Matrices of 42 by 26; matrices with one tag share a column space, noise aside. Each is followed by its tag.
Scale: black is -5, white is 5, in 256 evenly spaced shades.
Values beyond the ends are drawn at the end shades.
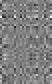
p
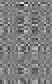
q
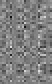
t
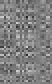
t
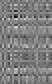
p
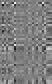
q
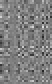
t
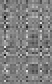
t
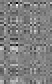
q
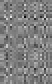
p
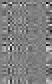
q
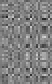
p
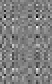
p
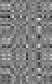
p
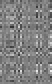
t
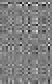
q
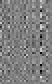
t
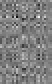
p
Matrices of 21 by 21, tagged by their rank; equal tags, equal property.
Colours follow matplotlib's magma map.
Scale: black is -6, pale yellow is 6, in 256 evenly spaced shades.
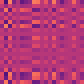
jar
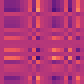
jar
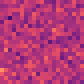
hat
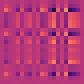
jar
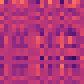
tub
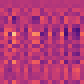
tub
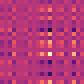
jar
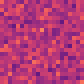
hat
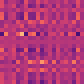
tub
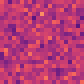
hat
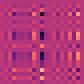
jar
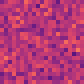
hat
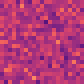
hat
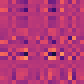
tub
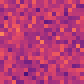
hat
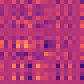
tub
